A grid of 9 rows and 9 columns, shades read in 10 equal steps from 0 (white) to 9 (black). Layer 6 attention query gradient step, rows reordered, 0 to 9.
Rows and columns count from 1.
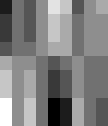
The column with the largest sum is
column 5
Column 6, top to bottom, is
2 3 3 3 5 6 6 8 8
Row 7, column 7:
4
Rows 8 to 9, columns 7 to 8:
3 5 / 3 5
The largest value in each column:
8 5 6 5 9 8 6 5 6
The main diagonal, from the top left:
8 5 6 4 6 6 4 5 6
